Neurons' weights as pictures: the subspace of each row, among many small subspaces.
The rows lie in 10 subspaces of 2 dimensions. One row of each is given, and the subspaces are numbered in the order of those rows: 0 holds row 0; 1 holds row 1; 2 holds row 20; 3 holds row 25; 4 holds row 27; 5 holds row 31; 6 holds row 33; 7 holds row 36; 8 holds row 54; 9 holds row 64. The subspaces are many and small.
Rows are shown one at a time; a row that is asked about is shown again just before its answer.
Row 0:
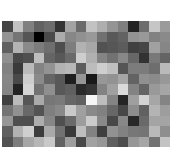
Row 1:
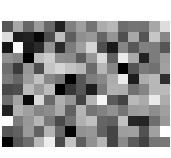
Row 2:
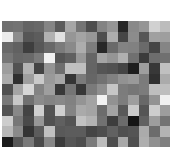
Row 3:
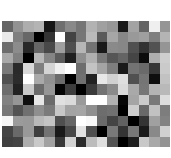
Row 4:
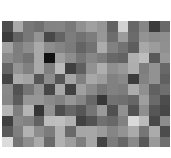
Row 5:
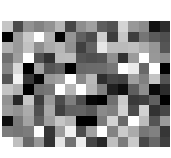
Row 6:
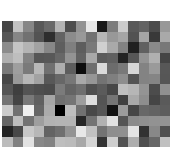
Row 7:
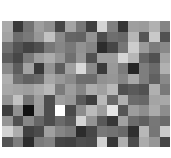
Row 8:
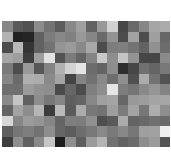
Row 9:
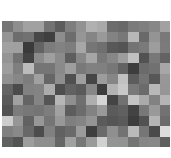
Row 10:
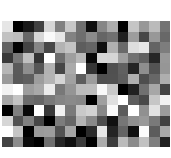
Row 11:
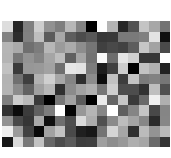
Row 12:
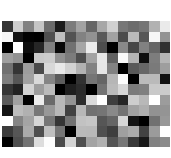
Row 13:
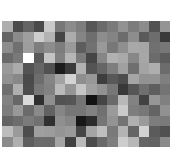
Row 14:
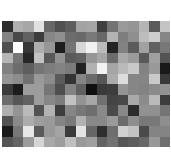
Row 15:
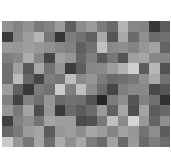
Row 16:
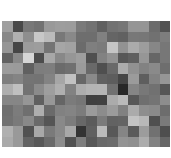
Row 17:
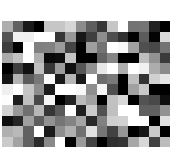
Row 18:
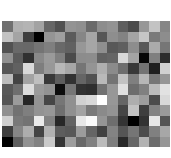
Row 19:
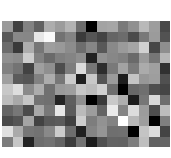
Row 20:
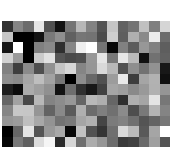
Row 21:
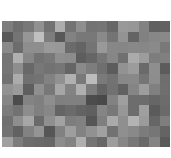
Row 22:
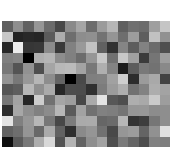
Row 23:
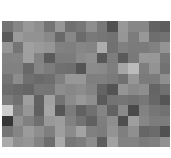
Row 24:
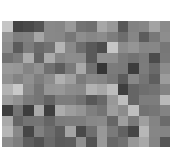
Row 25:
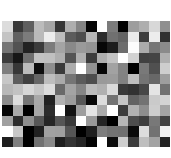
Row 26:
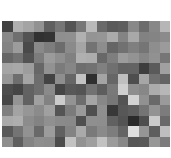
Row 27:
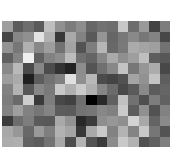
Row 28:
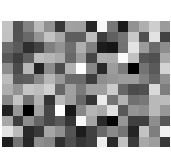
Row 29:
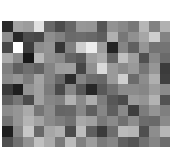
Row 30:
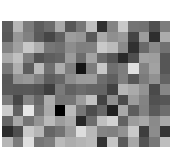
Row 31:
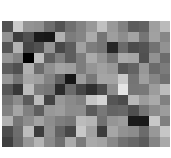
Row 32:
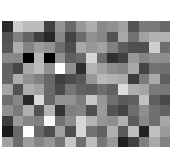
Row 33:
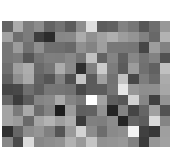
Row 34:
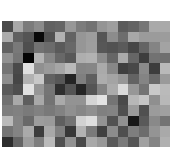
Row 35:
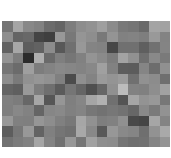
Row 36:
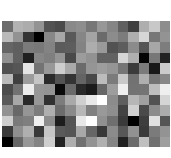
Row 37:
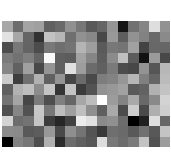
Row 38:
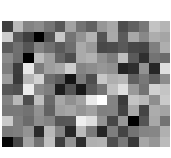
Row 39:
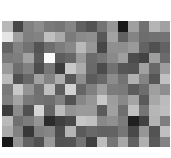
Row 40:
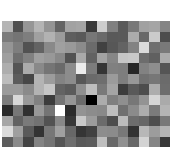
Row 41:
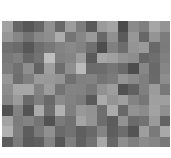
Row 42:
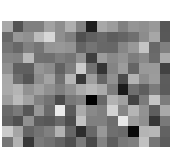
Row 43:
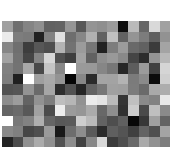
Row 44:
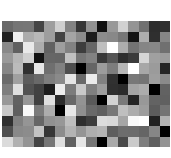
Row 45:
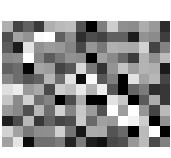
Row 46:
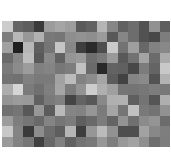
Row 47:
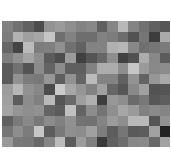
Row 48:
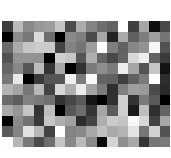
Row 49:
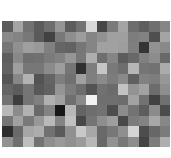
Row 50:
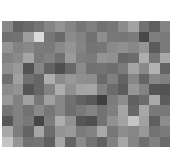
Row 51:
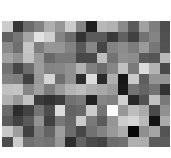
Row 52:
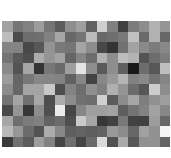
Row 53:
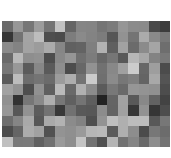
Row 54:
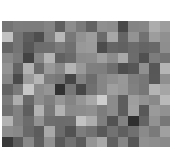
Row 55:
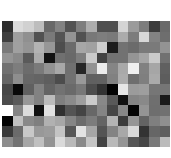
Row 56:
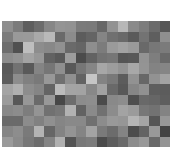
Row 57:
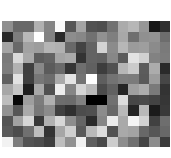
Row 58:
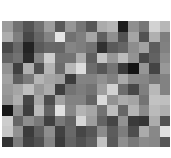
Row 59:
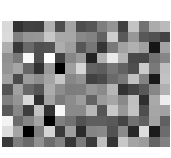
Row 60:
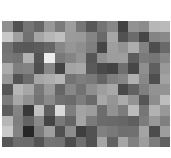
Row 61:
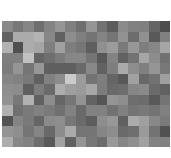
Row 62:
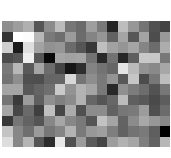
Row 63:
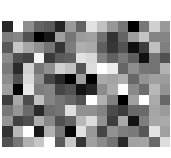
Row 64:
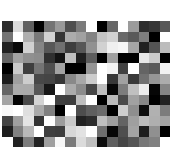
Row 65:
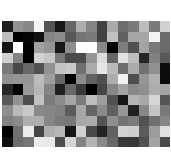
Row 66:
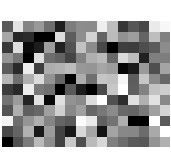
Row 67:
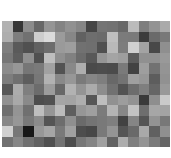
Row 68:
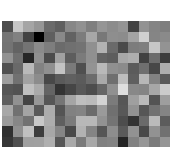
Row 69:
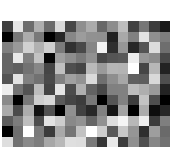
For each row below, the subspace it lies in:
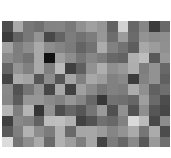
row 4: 7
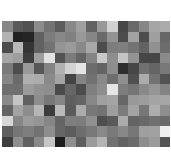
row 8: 2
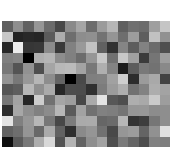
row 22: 1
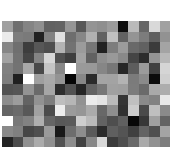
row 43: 4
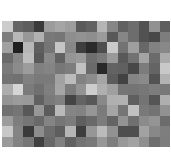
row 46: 2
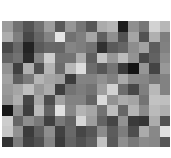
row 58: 5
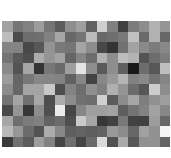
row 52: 3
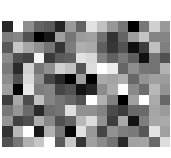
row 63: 0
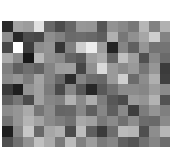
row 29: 2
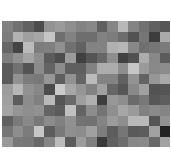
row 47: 9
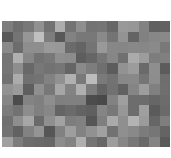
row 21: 0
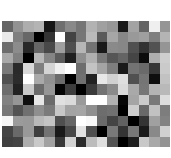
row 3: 4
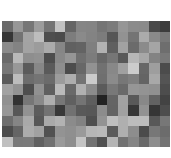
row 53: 0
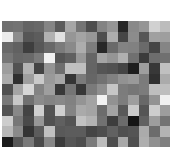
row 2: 8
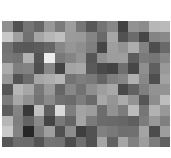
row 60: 8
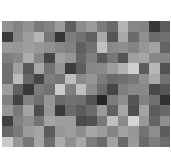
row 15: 8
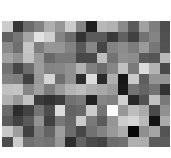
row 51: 9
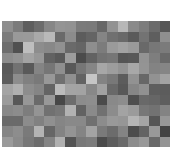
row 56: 9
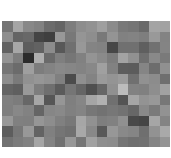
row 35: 5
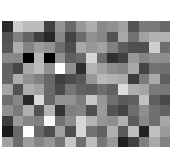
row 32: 4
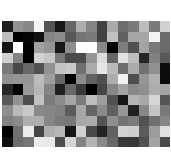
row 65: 2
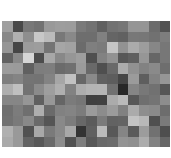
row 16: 5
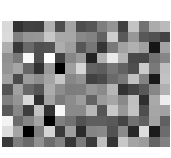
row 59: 4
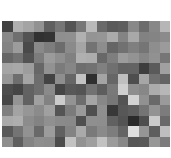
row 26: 9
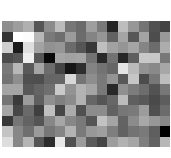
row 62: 2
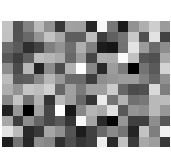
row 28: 3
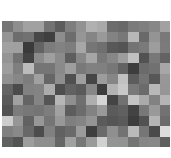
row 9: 6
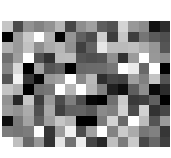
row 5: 8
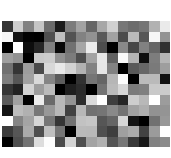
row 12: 1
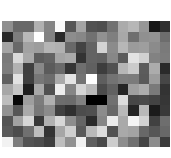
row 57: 0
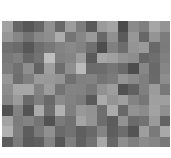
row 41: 5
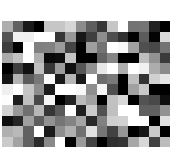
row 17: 9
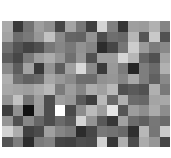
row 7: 3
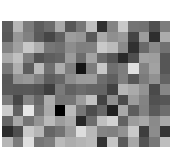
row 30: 3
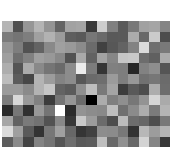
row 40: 6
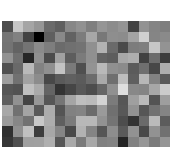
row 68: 7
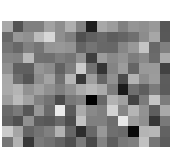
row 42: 6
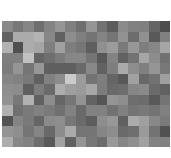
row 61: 1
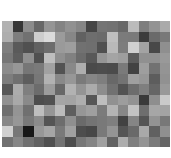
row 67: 0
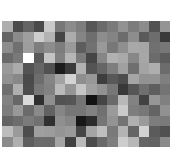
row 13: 4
